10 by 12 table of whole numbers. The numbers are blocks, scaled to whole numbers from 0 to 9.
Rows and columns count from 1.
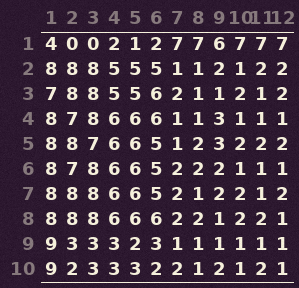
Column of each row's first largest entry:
7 1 2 1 1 1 1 1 1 1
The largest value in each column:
9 8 8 6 6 6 7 7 6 7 7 7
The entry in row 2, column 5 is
5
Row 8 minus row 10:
-1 6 5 3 3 4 0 1 -1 1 0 0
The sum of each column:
77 59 61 48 46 45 21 19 23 20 20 20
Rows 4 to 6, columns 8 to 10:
1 3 1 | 2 3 2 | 2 2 1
